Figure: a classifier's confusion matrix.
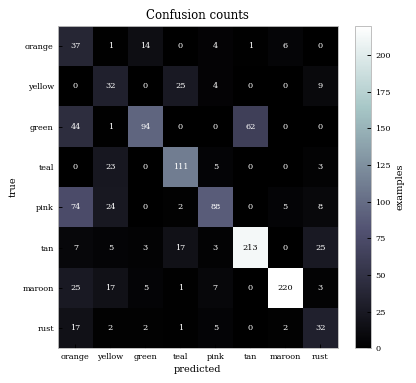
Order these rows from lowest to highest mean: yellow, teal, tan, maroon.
yellow, teal, tan, maroon
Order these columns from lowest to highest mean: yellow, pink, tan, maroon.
yellow, pink, maroon, tan
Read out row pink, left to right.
74 24 0 2 88 0 5 8
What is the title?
Confusion counts
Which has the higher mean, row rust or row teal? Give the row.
teal
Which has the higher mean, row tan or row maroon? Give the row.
maroon
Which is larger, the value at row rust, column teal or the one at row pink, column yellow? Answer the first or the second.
the second
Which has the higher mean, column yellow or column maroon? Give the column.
maroon
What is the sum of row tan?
273
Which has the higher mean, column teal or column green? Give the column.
teal
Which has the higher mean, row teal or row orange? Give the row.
teal
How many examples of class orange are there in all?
63
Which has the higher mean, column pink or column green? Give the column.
green
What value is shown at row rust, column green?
2
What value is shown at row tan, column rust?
25
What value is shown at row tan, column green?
3
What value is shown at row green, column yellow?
1
